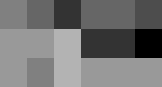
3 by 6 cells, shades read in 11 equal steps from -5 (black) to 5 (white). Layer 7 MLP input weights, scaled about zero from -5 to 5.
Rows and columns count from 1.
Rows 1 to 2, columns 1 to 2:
0 -1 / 1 1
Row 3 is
1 0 2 1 1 1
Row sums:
-8 -7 6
